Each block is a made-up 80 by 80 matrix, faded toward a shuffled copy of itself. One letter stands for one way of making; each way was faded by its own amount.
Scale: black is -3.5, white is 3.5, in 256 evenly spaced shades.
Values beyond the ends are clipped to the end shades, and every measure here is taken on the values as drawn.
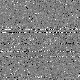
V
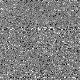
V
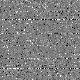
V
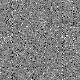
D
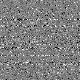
V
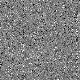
D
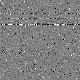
V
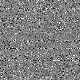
V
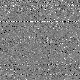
V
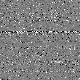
V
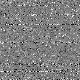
V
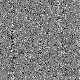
D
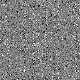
D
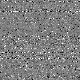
V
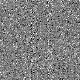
D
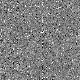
D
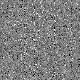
D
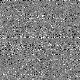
V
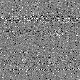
V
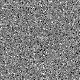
D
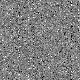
D
